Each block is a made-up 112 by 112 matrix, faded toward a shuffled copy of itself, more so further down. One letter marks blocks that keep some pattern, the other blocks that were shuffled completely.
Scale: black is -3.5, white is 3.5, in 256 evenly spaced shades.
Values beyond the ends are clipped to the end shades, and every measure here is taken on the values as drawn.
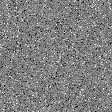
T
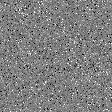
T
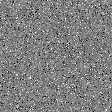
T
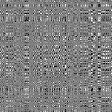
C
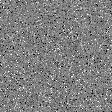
T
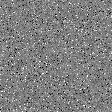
T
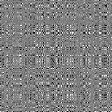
C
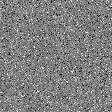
T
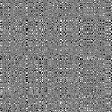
C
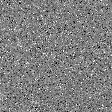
T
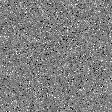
T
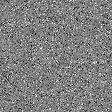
T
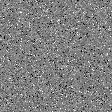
T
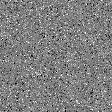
T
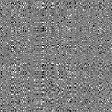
C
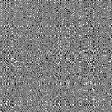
C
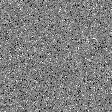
T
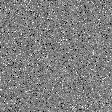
T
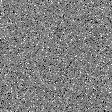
T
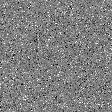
T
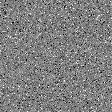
T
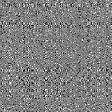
C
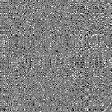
C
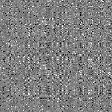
C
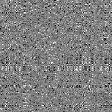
C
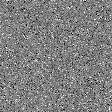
T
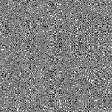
C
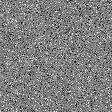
T
